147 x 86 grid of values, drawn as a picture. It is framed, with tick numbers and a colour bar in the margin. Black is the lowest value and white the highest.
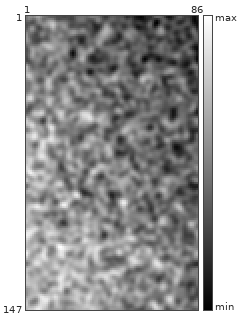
No regular stripes run through it. No single row or column stands out from its neighbours. The top right is the ninth with the lowest average. The texture is blotchy. The field climbs toward the bottom left.
